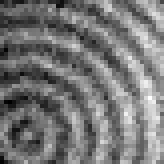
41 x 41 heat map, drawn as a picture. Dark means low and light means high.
Concentric rings centre on the bottom left. Values rise toward the right. No row or column stands out. The histogram is bell-shaped.
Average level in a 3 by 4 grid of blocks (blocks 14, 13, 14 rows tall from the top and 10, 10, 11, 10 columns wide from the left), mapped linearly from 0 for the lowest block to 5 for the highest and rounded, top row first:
0 1 2 4 | 0 1 3 5 | 1 2 3 5
